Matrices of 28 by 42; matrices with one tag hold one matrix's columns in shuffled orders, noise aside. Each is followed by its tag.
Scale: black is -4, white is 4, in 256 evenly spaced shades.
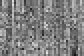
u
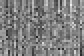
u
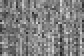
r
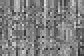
u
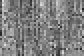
u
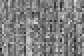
r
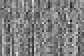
r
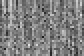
u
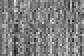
r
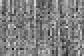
u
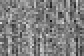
r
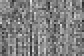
r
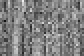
r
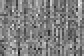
u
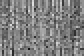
u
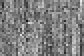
r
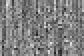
u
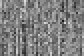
r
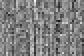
r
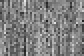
r
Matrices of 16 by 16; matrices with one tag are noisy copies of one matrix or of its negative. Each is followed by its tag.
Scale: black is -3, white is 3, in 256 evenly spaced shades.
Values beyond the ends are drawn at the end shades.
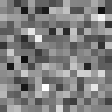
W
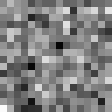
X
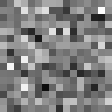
W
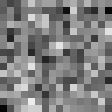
X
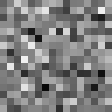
W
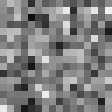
X
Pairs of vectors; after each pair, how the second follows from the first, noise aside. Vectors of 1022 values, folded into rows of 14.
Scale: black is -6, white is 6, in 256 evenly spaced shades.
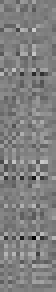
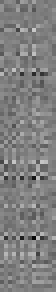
copied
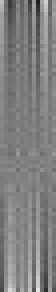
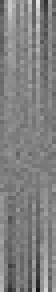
negated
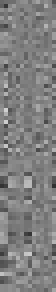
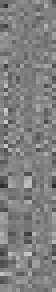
copied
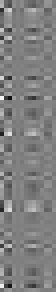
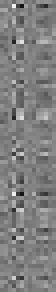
wrapped around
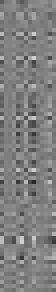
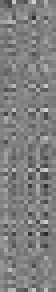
wrapped around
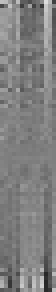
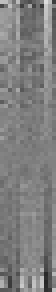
copied
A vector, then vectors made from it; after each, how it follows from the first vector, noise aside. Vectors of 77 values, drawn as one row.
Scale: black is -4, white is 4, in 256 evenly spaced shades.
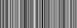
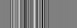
partly zeroed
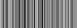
sign-scrambled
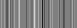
partly zeroed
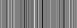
partly zeroed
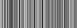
sign-scrambled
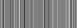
partly zeroed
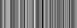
sign-scrambled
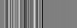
partly zeroed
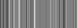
partly zeroed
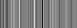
partly zeroed
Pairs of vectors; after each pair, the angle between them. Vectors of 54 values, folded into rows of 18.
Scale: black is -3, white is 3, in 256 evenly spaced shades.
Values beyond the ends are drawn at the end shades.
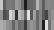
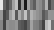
partly aligned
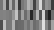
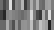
orthogonal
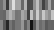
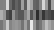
nearly opposite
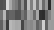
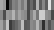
nearly opposite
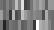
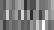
partly aligned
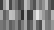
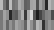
nearly opposite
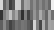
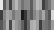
partly aligned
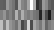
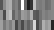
orthogonal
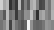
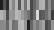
nearly opposite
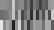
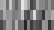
orthogonal
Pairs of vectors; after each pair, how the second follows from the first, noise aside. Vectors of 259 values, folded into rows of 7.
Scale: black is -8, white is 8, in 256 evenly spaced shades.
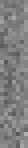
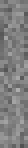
wrapped around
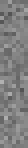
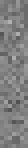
wrapped around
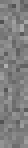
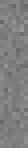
shrunk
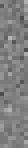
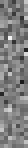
scaled up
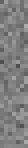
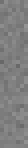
shrunk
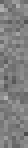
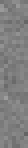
shrunk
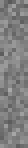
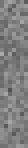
negated
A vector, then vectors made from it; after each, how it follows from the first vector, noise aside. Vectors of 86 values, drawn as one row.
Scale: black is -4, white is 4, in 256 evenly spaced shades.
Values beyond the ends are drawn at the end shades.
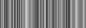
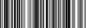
scaled up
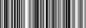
scaled up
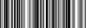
scaled up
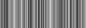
wrapped around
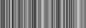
wrapped around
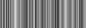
wrapped around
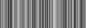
wrapped around
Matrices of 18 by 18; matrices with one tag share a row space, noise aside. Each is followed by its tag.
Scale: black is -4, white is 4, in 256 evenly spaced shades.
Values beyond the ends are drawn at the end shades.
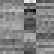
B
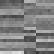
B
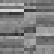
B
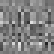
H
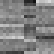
B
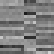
B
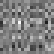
H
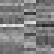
B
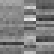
B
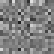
H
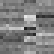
B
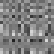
H
